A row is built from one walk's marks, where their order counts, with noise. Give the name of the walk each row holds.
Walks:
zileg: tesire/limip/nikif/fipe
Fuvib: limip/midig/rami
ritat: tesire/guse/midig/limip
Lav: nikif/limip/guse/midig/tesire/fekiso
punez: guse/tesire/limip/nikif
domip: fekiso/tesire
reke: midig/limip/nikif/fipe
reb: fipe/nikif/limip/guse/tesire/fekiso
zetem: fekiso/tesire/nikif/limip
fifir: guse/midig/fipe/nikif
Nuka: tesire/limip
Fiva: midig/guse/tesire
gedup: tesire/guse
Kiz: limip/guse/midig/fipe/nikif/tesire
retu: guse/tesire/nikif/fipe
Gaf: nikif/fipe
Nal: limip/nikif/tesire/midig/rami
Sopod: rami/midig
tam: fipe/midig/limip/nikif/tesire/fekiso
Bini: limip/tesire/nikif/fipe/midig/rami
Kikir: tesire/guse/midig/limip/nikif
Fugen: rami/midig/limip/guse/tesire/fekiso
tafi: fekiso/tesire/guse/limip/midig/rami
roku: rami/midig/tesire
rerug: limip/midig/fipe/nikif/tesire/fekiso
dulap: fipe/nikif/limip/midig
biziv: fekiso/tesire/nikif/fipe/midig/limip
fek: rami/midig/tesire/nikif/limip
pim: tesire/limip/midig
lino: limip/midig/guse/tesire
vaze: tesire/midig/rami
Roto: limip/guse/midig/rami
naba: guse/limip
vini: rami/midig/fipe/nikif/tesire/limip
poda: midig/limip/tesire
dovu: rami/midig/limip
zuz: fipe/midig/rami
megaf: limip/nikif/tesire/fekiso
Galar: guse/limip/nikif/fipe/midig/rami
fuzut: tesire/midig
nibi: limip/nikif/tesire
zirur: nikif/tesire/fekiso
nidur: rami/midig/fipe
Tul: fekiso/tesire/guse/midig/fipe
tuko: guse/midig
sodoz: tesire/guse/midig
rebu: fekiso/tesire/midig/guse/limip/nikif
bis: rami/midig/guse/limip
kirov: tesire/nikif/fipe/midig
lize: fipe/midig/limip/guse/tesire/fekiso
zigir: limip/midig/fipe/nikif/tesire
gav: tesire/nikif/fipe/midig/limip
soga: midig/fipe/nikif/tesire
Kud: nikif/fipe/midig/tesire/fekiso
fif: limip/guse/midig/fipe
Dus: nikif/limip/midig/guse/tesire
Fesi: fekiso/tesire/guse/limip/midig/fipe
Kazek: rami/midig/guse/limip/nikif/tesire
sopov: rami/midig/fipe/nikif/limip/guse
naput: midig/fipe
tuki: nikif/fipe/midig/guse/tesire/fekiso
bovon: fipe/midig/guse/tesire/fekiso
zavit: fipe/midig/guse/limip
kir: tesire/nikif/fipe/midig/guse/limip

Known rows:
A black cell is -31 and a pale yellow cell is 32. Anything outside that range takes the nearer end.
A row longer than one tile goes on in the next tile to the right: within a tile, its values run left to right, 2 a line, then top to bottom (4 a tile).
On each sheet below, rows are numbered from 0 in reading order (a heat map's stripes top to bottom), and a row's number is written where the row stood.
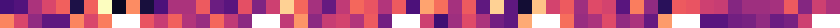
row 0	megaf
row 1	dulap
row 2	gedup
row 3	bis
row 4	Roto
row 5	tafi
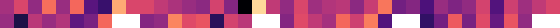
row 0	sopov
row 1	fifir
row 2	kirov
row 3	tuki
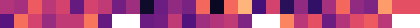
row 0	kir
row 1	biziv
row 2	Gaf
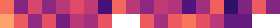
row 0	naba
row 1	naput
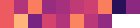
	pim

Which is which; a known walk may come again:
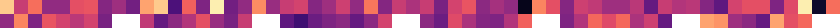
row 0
ritat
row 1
roku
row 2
tafi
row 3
Galar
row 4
soga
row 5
nibi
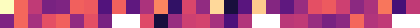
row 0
sodoz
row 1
nidur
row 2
Bini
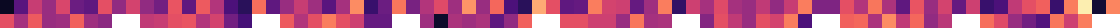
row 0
dulap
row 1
zavit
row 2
naput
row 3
sopov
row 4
zigir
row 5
kirov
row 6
poda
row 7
megaf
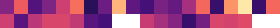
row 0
zuz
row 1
zetem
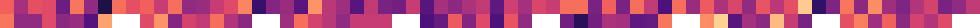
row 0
Roto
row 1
pim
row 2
Kiz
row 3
tuki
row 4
Fugen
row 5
Nuka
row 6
lino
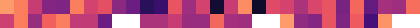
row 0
fuzut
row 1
rerug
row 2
Fuvib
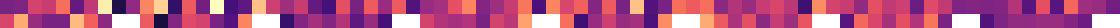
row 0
zileg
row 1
Sopod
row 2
Tul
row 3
Nal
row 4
dovu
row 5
naba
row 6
kir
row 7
Fesi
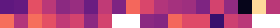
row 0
reke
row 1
fifir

